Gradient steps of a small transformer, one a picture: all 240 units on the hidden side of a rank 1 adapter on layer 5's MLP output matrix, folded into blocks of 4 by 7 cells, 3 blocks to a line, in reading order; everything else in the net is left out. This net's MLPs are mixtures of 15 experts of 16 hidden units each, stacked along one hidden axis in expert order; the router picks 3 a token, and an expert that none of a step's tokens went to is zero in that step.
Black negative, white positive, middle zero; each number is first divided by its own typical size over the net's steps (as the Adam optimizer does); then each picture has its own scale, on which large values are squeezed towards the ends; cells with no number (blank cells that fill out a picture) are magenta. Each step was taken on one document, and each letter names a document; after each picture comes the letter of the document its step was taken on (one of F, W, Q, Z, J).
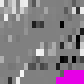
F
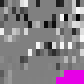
F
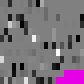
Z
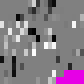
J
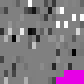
J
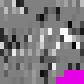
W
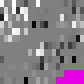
F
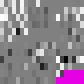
F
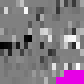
W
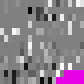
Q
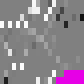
J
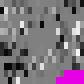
W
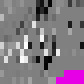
Q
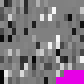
F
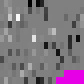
Z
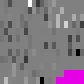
Z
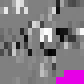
W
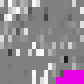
F
